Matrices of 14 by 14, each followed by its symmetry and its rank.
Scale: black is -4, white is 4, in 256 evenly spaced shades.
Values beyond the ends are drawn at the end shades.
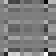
neither, rank one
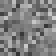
antisymmetric, full rank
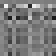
neither, rank two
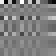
neither, rank one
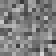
antisymmetric, full rank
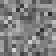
antisymmetric, full rank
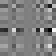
neither, rank one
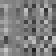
neither, rank two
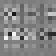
neither, rank two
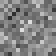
symmetric, full rank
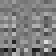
neither, rank two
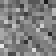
antisymmetric, full rank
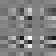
neither, rank one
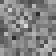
symmetric, full rank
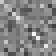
symmetric, full rank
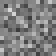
symmetric, full rank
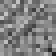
symmetric, full rank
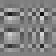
neither, rank one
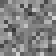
symmetric, full rank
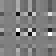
neither, rank one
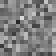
antisymmetric, full rank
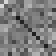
symmetric, full rank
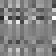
neither, rank two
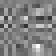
neither, rank two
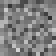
antisymmetric, full rank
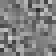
antisymmetric, full rank
